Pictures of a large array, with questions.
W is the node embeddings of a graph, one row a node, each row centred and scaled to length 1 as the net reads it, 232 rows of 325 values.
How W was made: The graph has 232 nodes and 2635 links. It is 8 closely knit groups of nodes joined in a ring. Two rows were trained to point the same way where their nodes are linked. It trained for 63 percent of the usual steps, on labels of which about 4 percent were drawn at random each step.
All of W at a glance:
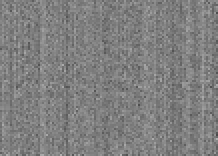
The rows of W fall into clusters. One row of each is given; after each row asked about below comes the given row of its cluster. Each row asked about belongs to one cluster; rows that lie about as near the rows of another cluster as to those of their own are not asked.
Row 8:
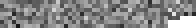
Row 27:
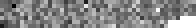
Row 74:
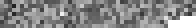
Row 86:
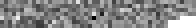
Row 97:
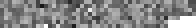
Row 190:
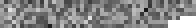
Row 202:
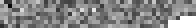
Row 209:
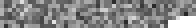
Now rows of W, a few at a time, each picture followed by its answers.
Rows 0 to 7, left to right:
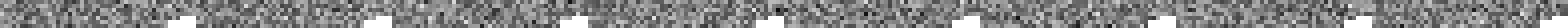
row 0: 190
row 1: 86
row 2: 97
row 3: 27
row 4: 209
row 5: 209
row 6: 202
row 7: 27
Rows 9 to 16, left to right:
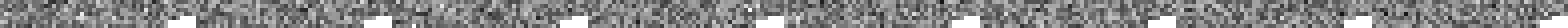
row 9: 86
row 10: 97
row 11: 97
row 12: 97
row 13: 86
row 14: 209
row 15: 202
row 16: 8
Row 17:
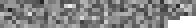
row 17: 8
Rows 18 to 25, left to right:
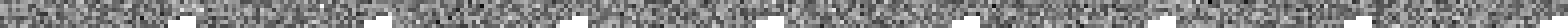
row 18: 202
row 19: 202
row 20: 190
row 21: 97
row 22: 190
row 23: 86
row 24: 8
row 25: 27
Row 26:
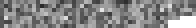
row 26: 97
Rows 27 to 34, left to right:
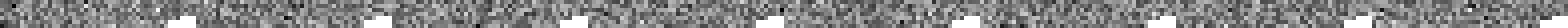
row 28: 86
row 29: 74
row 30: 8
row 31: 190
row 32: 190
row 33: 202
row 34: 8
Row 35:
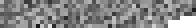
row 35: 74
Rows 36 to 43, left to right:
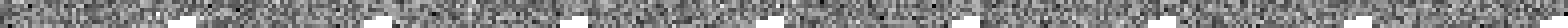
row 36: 74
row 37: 86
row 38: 202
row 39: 74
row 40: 86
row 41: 27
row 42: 190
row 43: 8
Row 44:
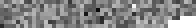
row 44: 74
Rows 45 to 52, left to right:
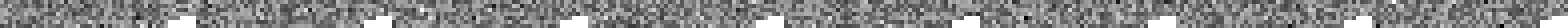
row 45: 86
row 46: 74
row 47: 8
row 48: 86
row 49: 202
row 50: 97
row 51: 190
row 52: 209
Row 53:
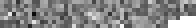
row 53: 27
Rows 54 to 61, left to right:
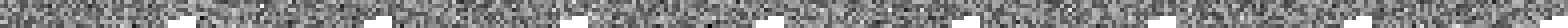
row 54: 86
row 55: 8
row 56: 97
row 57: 190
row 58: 8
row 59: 97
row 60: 190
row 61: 74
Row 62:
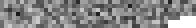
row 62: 8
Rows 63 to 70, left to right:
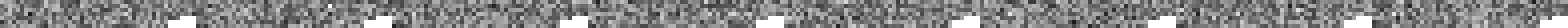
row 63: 8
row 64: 74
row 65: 27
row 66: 202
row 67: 86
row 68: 8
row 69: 86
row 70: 27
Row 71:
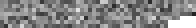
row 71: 202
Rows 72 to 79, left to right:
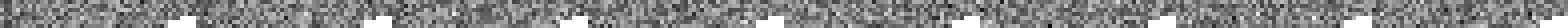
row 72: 27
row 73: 27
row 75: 74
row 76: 8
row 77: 209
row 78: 86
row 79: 74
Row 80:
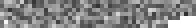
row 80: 8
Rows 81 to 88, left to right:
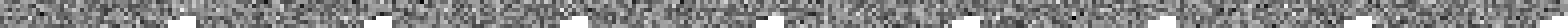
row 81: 202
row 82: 202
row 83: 8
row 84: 209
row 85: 97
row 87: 209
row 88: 86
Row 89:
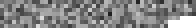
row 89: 97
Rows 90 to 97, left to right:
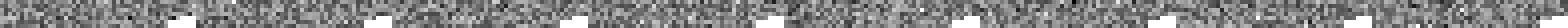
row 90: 86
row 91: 202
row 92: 190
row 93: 86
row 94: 27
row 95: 209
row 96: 8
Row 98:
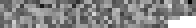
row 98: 97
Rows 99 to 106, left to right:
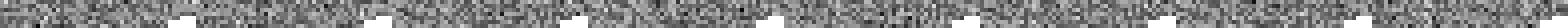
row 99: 202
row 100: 202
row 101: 8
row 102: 8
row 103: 8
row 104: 8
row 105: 8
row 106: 27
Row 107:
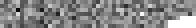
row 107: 86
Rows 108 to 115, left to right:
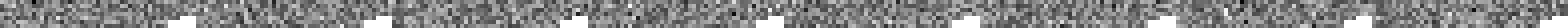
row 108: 8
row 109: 190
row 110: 74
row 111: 74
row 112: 86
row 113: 86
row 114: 190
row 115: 27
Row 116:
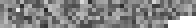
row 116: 8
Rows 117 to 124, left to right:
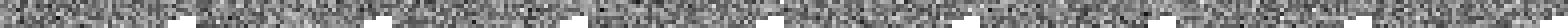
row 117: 86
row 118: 27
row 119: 86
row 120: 202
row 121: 8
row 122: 202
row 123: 202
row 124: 74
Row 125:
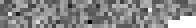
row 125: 74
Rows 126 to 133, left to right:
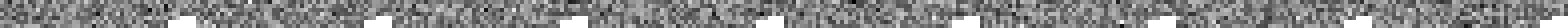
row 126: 209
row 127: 209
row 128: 97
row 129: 97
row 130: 97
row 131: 97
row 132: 74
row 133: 8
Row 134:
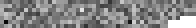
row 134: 190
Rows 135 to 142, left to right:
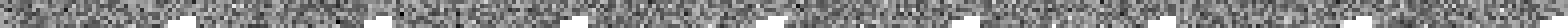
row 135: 190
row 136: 202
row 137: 209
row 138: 86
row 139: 86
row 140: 27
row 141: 190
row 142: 86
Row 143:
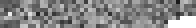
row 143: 27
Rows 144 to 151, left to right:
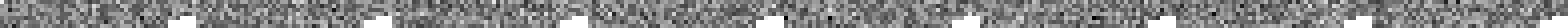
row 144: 202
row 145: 86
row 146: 86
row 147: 209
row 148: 97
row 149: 8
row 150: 74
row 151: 27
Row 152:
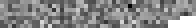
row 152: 202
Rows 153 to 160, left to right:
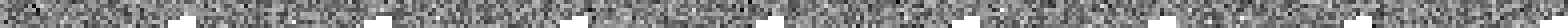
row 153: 190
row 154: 202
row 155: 74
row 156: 8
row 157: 74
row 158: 202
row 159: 190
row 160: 74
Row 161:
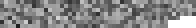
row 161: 8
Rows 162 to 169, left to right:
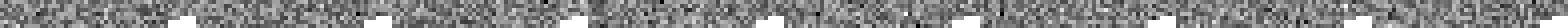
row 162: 209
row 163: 202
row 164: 86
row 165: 27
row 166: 97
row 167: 86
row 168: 97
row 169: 8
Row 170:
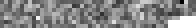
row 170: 97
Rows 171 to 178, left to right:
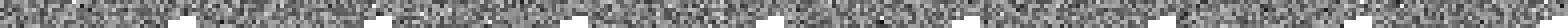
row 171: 209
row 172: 209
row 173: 202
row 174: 209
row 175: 190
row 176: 209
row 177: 74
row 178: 190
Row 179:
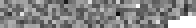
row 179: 209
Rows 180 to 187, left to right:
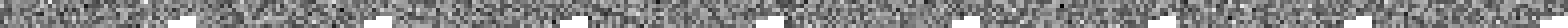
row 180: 74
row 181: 190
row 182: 8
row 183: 97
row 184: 27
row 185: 209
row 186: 209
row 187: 97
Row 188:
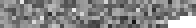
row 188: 8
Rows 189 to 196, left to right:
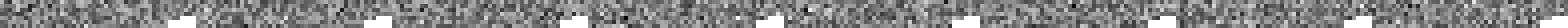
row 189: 74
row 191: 202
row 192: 209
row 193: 97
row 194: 202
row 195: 209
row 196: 97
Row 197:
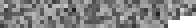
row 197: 74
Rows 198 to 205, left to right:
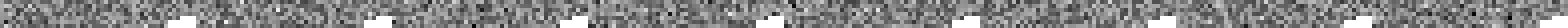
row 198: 190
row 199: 190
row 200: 74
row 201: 202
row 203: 74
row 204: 190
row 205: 86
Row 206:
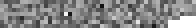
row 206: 202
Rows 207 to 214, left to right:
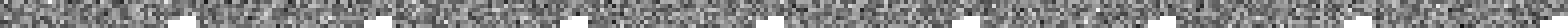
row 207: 97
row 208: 209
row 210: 27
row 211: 209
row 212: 27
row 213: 86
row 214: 209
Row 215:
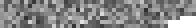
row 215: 190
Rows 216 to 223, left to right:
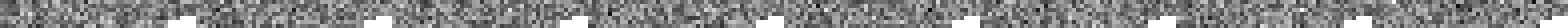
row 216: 27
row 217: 190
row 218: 8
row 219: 74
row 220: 190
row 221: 27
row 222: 27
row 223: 74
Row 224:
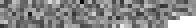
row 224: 86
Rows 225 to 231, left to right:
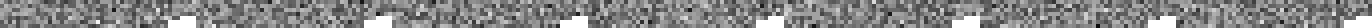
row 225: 202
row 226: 209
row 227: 8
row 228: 27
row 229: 202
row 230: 27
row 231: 8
